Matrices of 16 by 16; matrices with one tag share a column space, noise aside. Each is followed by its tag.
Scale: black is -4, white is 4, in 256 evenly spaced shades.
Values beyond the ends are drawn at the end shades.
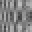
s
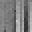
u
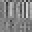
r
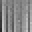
u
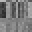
r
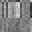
r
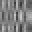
s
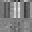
r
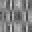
s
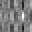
s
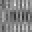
s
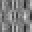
s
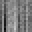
u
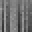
u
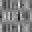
s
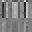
r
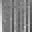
u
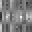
s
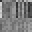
r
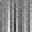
u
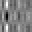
s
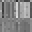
r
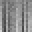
u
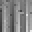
u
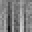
u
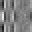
s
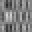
s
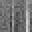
u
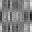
s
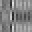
s
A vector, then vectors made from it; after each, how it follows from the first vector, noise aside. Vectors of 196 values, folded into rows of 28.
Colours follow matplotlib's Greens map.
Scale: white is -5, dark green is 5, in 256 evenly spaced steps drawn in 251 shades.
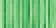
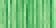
reversed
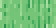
partly zeroed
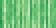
negated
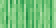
reversed
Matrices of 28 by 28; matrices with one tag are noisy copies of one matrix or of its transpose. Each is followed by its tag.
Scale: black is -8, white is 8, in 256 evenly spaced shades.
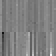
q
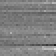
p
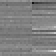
q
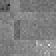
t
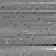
p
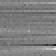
p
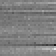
p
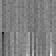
q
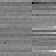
q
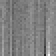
p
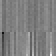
q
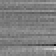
p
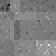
t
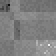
t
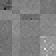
t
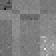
t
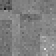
t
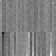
q
